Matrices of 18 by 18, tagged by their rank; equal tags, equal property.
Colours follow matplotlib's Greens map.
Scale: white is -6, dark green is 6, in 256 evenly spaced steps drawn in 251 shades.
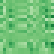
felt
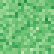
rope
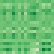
felt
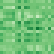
felt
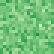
rope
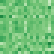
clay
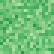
rope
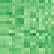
clay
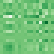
felt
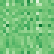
clay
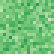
rope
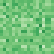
clay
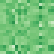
clay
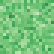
rope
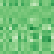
felt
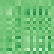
felt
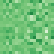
clay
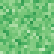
rope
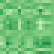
felt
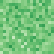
rope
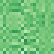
clay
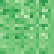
clay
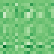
felt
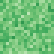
rope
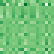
felt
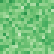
rope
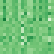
clay
